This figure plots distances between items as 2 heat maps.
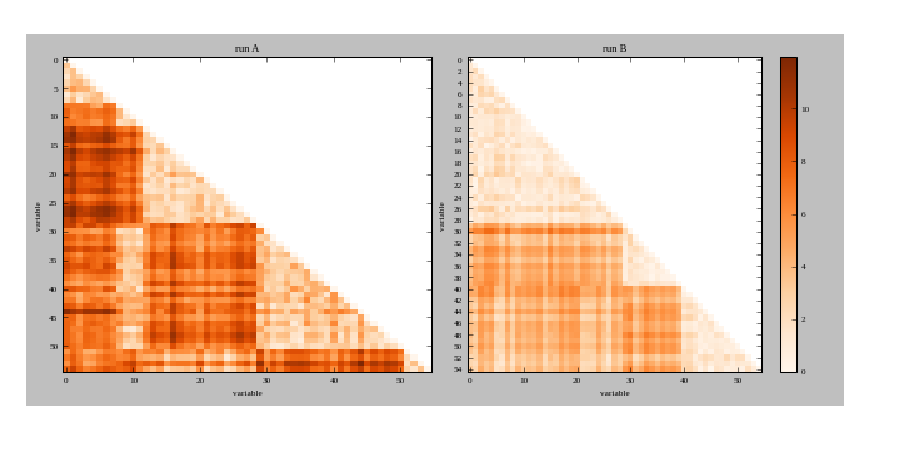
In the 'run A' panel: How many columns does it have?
55
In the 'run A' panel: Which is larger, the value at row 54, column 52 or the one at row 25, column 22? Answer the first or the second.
the second
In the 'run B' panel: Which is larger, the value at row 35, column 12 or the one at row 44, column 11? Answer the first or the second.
the second
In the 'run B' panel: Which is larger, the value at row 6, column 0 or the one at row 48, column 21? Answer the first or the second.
the second
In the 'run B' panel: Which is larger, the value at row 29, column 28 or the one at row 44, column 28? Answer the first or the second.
the second
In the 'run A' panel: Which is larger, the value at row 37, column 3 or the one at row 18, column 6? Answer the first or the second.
the second
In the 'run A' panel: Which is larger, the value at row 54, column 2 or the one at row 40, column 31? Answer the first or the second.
the first
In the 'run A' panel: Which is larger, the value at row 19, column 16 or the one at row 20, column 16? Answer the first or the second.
the second
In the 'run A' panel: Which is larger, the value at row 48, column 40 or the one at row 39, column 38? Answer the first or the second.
the first
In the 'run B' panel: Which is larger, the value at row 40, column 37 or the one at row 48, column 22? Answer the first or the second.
the first
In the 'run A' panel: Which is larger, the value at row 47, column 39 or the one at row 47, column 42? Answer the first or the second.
the second
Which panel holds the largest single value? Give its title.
run A
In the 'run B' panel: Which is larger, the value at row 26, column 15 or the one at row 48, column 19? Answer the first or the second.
the second
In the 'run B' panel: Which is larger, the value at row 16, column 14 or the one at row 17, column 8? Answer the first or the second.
the second
